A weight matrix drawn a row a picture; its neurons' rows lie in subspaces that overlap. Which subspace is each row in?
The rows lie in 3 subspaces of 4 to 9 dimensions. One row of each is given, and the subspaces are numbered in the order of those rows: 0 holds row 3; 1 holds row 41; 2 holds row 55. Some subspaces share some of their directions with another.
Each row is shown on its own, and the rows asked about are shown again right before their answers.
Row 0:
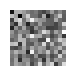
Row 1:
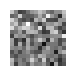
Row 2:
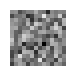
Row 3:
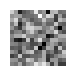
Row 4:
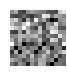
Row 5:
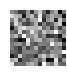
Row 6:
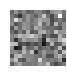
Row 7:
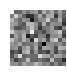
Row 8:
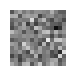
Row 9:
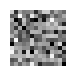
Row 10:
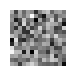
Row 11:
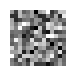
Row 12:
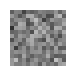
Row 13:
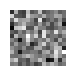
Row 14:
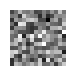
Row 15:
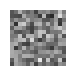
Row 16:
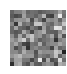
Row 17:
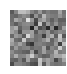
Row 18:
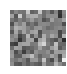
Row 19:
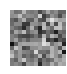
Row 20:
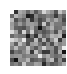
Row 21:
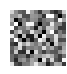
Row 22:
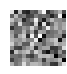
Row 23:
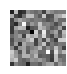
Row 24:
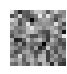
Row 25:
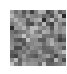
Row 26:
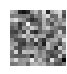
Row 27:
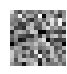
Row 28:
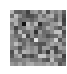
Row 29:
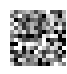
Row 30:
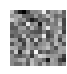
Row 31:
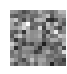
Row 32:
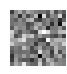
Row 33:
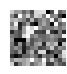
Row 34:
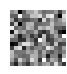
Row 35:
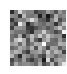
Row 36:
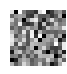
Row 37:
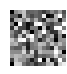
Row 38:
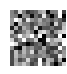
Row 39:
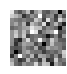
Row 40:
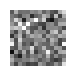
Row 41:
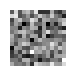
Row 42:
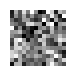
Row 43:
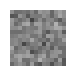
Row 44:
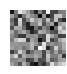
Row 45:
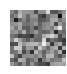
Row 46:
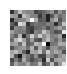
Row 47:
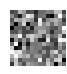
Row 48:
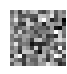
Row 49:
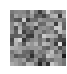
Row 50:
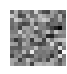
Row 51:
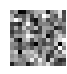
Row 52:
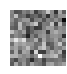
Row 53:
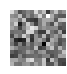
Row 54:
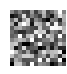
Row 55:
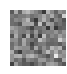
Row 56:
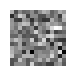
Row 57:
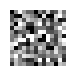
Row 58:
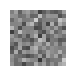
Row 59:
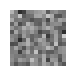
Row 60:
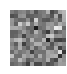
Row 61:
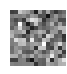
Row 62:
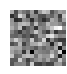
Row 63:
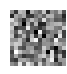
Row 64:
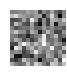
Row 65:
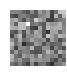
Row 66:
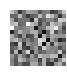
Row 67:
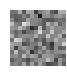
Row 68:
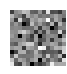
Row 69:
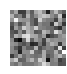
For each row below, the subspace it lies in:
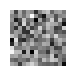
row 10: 1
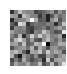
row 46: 0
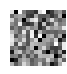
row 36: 2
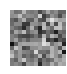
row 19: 1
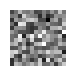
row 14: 0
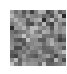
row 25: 2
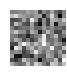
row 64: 0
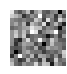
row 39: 2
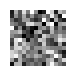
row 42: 2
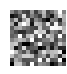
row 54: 0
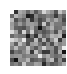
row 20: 2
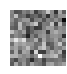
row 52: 2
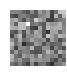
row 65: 1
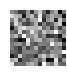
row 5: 2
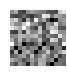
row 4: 1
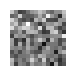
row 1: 1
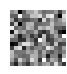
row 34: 2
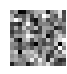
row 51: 2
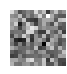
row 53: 2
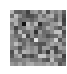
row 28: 2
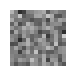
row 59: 2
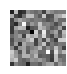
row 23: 2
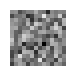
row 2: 1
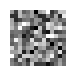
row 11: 1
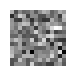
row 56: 0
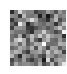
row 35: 0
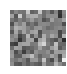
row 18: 2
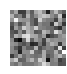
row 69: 2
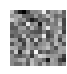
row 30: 2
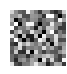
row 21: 1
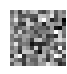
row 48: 2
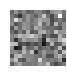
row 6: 0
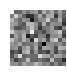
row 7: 2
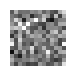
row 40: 1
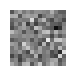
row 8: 1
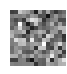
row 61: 2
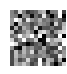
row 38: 2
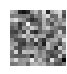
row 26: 2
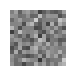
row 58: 1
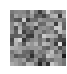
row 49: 2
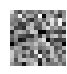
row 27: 1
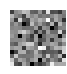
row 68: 0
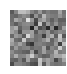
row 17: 2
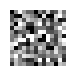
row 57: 0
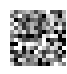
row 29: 0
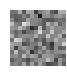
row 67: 1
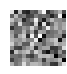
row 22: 2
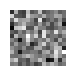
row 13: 2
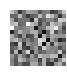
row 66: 1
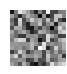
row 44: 0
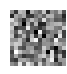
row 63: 2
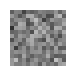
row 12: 2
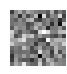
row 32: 1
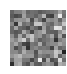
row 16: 1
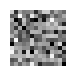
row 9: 1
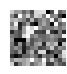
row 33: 2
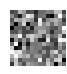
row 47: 1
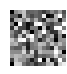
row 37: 1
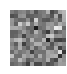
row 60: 1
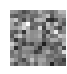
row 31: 1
